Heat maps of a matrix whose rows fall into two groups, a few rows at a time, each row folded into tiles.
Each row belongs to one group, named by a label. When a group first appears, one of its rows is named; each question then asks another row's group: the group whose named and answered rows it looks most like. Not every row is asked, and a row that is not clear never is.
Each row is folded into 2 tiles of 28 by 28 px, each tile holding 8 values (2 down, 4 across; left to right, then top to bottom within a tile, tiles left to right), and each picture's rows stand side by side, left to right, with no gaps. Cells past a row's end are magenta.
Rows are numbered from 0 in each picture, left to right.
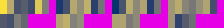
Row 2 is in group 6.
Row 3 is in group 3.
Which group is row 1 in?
6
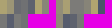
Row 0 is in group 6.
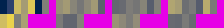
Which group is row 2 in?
6
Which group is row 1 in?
3
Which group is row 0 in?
6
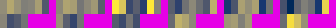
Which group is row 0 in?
3
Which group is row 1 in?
3
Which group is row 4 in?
6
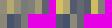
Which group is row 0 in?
3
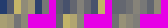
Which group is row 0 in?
6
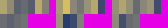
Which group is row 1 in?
3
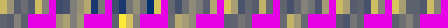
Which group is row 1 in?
6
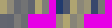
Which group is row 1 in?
6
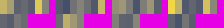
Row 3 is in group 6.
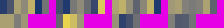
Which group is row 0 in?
6
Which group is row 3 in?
3
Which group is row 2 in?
3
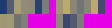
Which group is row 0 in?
6
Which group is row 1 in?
3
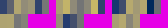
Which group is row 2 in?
6
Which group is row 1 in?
3
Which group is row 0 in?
6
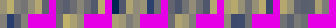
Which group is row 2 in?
6
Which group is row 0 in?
3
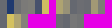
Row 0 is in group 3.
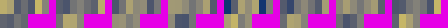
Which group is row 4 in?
6
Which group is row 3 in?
3
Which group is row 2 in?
6
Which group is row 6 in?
3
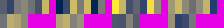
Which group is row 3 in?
3
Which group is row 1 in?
6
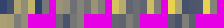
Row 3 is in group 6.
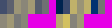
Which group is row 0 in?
6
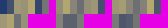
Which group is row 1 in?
3
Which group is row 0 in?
6
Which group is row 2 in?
3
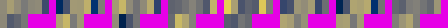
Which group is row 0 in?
3
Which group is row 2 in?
3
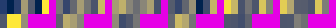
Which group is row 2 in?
3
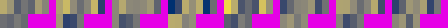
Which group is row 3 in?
6
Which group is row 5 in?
6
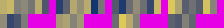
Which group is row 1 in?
6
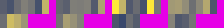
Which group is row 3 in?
3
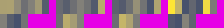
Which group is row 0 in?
3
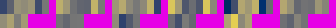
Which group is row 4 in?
6
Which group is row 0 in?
6
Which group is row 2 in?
3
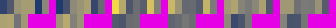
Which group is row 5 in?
3
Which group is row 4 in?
3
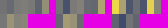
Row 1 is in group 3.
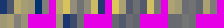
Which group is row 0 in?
6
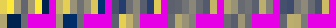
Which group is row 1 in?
3
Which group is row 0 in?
3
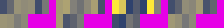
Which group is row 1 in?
3
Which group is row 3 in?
6
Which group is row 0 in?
6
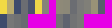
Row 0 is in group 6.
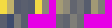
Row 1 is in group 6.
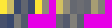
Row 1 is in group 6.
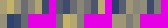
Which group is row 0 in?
3
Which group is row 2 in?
6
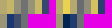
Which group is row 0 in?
3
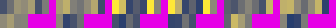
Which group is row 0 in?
6
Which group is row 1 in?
3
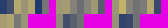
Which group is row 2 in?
3
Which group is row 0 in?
6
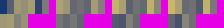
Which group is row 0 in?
6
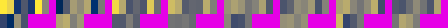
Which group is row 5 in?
6
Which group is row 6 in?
3
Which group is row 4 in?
3
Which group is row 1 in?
6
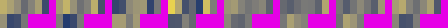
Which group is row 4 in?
3
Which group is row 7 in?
3
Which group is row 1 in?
3
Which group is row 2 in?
6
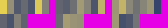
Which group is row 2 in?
3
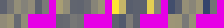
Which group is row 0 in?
6
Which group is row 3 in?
6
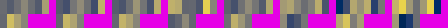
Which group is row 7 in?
3
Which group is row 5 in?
3
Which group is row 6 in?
6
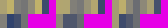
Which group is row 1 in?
3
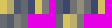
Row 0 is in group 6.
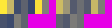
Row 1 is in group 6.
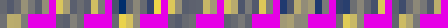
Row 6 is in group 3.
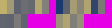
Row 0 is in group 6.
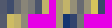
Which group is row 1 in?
3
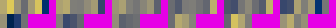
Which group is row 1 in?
3
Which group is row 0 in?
3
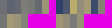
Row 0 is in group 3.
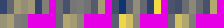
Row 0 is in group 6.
